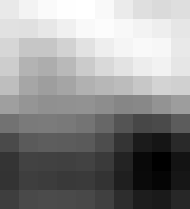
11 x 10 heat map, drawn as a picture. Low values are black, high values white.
The ninth with the lowest average is the bottom right. There are no lone odd cells. Values change most from cell to cell in the middle right. There is an overall slope up to the top.
